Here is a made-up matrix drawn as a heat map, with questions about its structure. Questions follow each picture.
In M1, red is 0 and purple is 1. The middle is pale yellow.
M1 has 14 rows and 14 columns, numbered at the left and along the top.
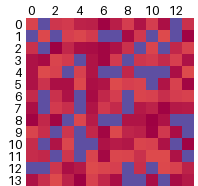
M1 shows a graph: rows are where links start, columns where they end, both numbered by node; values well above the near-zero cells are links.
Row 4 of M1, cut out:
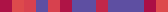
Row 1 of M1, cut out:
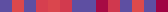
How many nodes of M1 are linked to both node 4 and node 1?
3
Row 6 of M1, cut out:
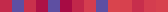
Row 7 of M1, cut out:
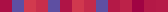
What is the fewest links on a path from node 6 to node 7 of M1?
2
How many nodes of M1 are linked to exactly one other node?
1
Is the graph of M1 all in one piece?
yes
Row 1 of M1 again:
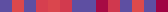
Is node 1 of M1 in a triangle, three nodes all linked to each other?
yes
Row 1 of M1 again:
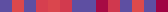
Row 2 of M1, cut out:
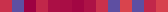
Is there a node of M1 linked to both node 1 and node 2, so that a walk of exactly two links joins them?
no
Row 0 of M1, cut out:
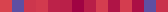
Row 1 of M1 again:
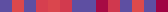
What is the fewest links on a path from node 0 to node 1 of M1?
1
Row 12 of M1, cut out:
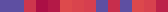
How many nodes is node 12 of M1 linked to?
4
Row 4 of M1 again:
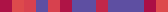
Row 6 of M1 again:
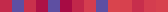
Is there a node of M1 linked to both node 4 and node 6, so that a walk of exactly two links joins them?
no
